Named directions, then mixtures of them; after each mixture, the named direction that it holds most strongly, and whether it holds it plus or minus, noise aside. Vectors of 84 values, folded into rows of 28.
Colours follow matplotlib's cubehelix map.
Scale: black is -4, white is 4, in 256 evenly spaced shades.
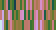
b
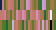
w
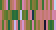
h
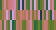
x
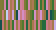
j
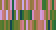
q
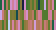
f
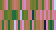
h, plus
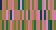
x, plus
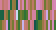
f, minus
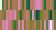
w, minus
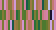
w, minus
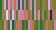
x, plus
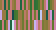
x, minus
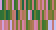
q, minus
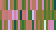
h, minus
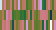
w, minus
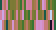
w, plus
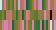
w, minus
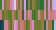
b, minus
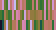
b, minus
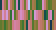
w, plus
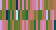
j, minus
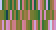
x, minus
